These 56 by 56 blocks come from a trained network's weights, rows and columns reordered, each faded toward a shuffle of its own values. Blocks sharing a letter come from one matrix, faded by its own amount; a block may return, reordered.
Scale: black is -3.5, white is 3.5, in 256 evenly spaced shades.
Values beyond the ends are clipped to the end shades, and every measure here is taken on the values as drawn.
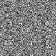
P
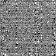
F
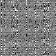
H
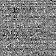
F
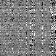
H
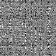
F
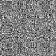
P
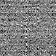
F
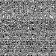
F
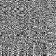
P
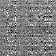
H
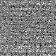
F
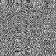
P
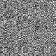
P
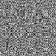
P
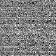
F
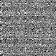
F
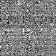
F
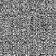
P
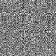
P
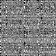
H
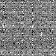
F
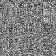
P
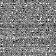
F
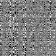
H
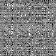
H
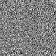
P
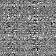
F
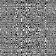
H
